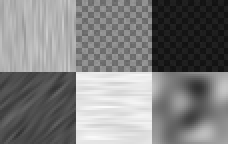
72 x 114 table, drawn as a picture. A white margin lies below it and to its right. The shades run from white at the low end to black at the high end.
It is made of 2 by 3 panels. Panel 1,1: low, streaked downward, faint in contrast. Panel 1,2: middling, checkered. Panel 1,3: very high, checkered, faint in contrast. Panel 2,1: high, slanting up to the right, faint in contrast. Panel 2,2: very low, streaked across, faint in contrast. Panel 2,3: middling, smooth, strong in contrast.
